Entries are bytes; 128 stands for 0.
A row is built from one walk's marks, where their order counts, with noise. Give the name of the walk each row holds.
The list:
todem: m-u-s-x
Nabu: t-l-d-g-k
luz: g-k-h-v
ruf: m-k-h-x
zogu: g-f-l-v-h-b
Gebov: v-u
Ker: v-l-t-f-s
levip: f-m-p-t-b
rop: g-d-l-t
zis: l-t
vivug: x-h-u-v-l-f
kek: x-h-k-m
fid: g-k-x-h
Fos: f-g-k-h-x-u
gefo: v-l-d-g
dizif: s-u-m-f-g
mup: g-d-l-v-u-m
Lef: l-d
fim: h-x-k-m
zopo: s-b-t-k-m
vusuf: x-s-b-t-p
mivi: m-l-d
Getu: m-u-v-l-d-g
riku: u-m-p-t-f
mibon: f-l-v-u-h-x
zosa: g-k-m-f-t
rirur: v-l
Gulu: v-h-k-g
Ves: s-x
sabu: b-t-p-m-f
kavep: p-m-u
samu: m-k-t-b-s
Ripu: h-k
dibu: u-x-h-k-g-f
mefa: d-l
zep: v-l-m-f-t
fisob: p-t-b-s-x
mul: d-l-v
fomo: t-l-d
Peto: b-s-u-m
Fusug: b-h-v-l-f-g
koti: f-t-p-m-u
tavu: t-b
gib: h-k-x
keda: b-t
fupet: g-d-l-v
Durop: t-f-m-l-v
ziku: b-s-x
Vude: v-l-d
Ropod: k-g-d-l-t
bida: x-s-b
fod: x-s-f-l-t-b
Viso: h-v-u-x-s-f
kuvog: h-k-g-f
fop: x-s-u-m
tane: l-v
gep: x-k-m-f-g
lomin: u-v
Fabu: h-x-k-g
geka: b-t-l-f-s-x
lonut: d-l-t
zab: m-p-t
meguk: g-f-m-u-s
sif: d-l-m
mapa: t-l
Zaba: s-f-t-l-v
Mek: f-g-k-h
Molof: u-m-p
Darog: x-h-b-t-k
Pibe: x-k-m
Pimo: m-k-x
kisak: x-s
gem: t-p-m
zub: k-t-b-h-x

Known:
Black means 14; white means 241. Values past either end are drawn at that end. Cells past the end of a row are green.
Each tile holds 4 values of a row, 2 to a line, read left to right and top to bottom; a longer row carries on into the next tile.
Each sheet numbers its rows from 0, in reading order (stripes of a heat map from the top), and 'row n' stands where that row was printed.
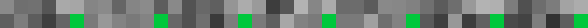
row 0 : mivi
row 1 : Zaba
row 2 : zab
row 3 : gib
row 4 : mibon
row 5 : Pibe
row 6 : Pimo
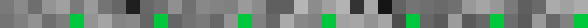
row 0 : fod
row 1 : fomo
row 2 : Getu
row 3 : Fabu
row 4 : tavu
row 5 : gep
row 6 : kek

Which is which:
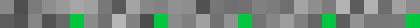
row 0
ruf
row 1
fid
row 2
Ker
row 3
meguk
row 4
Peto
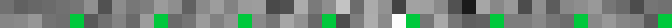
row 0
Durop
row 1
riku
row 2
dibu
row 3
kuvog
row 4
lomin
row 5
Lef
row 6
sabu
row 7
Nabu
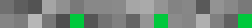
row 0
Mek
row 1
fop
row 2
zogu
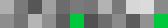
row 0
luz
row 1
kisak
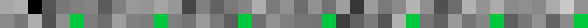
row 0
tane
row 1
Darog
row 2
zub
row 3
zopo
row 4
Molof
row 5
fim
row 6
bida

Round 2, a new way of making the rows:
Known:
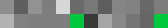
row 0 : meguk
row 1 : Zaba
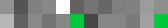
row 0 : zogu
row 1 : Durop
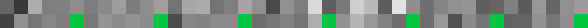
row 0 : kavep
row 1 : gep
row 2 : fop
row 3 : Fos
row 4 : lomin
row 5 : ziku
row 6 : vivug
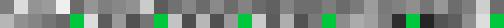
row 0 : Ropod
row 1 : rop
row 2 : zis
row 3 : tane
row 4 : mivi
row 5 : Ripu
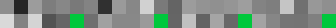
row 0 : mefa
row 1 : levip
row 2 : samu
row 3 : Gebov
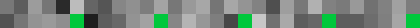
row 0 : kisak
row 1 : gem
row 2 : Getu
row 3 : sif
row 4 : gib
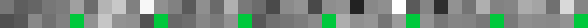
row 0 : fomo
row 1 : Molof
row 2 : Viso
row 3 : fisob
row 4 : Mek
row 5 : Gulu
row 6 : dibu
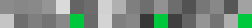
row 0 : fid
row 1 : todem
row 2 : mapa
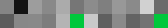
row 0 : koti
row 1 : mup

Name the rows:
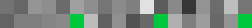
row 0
vusuf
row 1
fupet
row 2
mibon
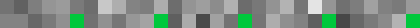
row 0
geka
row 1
Pibe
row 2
Peto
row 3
riku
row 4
kek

